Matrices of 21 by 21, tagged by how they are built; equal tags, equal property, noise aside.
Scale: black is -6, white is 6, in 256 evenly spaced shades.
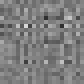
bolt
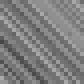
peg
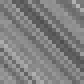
peg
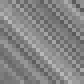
peg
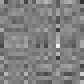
bolt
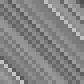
peg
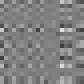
bolt
